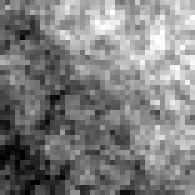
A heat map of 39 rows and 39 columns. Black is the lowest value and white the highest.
Stripes: none. Ninth with the lowest average: bottom left. Mirror symmetry: none. Ninth with the highest average: top right. Average level on the scale: 50%. Slope: up to the top right. Odd rows or columns: none. Grain: blotchy.
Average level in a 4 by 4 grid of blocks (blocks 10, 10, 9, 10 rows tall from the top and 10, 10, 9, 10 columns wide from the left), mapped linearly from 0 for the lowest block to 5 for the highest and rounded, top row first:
2 4 4 5 | 2 2 4 5 | 1 2 2 4 | 0 2 2 3
